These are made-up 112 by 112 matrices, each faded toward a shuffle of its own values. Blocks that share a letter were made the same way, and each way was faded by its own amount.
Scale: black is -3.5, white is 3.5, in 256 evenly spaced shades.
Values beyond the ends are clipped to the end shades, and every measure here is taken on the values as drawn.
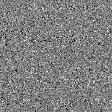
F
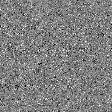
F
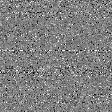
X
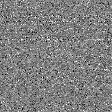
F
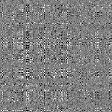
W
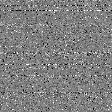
X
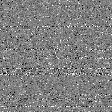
X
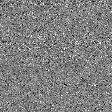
F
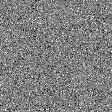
F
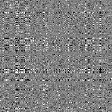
W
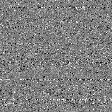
X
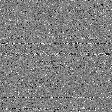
X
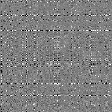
W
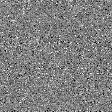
F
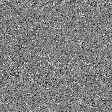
F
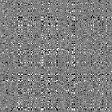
W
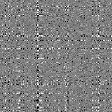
W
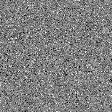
F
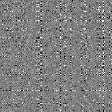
W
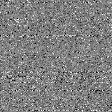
X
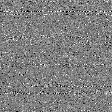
X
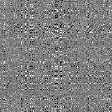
W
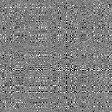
W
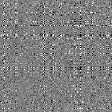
W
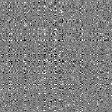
W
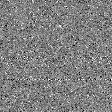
F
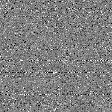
X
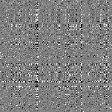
W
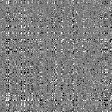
W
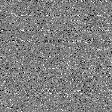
X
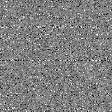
X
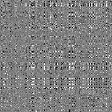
W
